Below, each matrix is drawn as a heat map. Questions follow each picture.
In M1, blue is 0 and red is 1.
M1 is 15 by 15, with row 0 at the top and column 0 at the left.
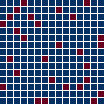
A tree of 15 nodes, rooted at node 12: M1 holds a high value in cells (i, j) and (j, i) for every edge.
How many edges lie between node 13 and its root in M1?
5
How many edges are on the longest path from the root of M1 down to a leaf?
9
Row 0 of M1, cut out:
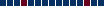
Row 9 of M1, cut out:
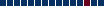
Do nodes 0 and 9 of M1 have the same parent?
yes
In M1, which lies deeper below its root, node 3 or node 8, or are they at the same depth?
node 8
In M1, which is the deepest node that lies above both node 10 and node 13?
14
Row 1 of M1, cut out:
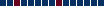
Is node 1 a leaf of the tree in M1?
no
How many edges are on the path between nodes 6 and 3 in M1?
3
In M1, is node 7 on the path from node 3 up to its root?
no
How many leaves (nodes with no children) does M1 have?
5
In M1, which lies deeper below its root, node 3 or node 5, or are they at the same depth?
node 5
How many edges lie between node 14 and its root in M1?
4
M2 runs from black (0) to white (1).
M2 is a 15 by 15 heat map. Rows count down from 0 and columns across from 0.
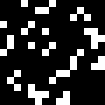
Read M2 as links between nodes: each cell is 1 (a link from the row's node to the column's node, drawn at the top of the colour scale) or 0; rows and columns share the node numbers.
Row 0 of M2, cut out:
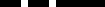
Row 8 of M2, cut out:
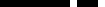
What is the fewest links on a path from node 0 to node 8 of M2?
6
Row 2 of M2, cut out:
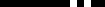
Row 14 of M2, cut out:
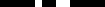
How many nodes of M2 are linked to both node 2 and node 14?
0
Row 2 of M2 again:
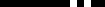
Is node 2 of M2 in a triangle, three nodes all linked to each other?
no
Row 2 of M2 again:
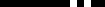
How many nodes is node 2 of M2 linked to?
2
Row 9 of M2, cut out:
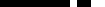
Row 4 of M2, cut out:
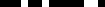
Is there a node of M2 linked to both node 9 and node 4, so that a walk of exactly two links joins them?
yes
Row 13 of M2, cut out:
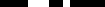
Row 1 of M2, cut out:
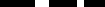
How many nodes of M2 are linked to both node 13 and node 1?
2
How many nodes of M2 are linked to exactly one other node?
0
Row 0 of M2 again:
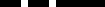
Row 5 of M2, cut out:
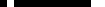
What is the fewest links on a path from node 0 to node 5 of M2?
4
